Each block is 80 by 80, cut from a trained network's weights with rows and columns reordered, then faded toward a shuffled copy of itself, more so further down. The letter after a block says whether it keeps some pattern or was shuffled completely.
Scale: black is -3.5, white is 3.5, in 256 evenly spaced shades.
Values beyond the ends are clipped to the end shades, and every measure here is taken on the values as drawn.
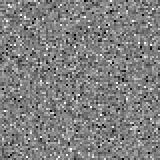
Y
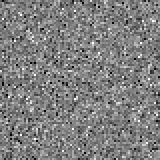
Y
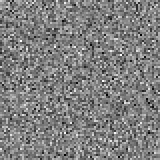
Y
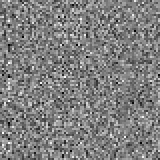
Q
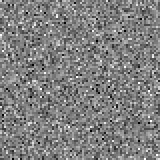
Y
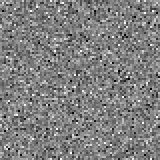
Y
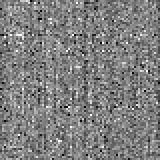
Q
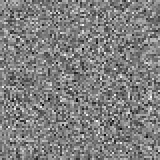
Q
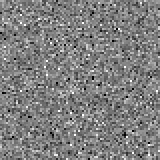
Y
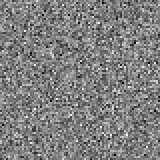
Y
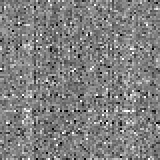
Q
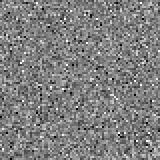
Y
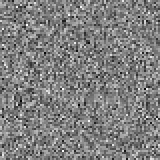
Q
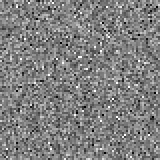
Y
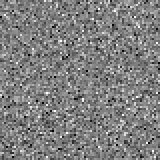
Y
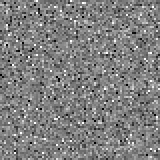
Y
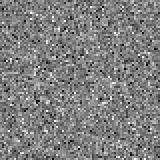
Y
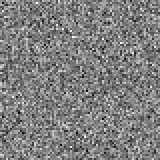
Y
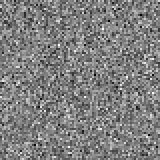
Y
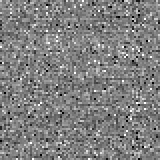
Q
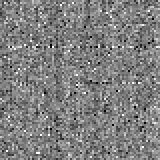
Q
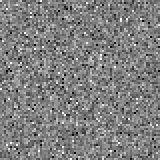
Y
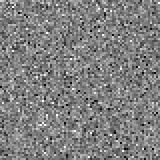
Y
